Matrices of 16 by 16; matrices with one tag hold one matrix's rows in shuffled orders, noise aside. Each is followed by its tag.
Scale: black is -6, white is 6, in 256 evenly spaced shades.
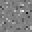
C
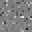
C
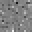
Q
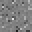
Q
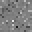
Q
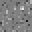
C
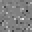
C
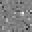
C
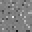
Q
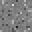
Q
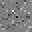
Q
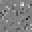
C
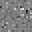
C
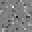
Q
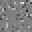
C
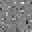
C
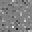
Q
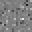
C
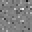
C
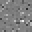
C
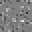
C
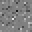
Q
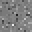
Q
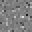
C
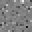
C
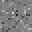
Q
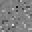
Q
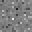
Q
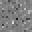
Q
